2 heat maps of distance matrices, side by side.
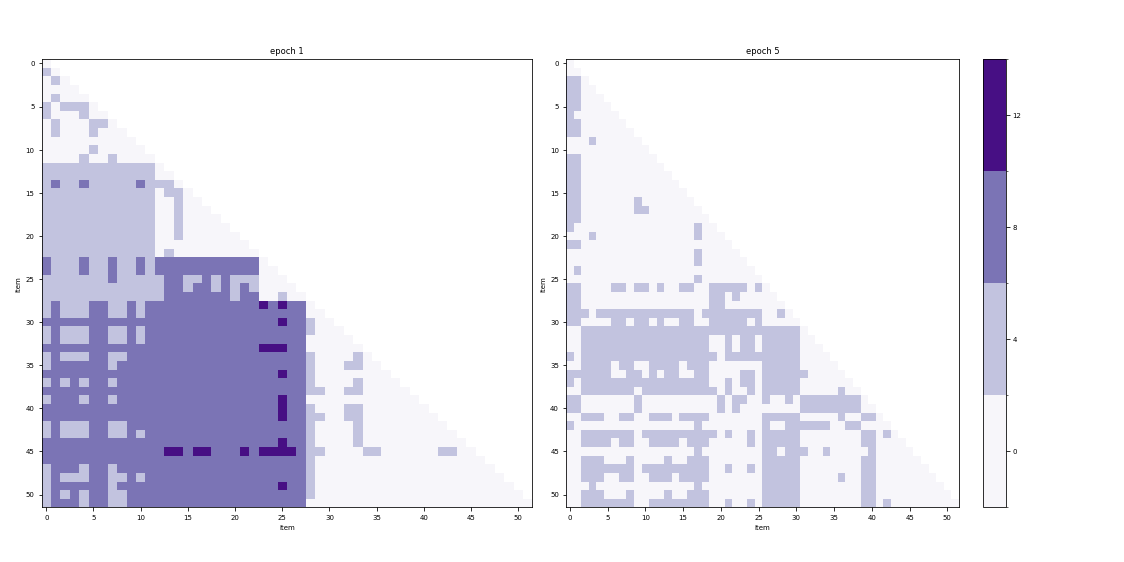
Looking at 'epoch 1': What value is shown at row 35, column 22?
8
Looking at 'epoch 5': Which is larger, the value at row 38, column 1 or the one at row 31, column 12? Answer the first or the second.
the second
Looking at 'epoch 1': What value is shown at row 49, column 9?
8
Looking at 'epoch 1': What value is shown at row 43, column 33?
4
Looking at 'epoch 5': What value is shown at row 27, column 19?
4
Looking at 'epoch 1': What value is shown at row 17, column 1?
4
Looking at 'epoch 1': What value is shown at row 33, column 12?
8
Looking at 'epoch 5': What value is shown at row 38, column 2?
4
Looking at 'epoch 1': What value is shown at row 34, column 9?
8
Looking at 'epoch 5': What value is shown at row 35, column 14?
4
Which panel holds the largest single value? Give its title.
epoch 1
